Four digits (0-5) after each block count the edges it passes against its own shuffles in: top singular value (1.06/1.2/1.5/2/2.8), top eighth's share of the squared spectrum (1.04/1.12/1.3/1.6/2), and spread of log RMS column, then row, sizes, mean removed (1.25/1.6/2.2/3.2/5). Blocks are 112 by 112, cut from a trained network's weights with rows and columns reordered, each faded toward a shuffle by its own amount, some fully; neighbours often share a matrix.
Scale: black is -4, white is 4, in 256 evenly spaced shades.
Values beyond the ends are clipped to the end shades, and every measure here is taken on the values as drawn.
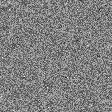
0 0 0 0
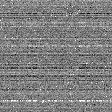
5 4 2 3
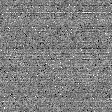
4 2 0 2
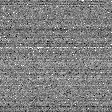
4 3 0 2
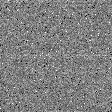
1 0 0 0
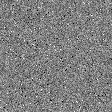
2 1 0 0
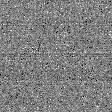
2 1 0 0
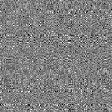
4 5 2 3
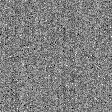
2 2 0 0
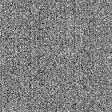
2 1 0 0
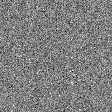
0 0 0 0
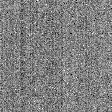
3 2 1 1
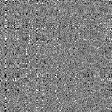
4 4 3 3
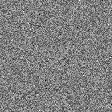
3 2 0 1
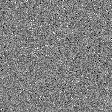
2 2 0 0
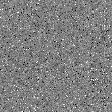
3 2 0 0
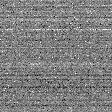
4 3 0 2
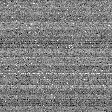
4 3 1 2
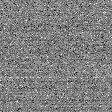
3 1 0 0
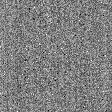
2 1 0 0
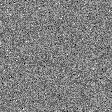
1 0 0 0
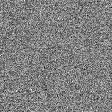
3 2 0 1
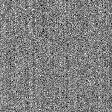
3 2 0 1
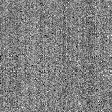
3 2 0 1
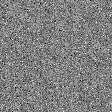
1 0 0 0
